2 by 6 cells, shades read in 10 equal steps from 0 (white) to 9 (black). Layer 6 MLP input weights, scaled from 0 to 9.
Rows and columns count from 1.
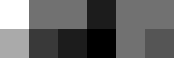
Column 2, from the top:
5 7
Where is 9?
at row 2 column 4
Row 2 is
3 7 8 9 5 6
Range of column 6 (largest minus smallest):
1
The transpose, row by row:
0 3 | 5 7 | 5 8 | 8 9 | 5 5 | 5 6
